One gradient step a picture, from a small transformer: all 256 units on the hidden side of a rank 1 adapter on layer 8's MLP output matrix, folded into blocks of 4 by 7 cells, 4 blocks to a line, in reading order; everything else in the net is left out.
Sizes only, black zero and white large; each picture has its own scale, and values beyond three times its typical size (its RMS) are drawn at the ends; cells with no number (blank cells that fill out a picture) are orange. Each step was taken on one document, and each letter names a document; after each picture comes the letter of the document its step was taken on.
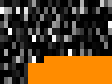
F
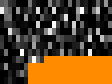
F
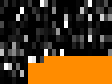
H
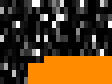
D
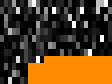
F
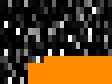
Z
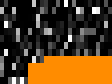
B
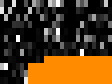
D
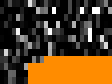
Z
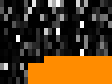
D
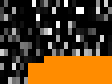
B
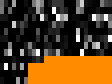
D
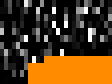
H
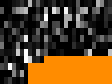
H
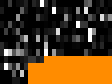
H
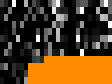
D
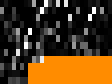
B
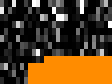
D
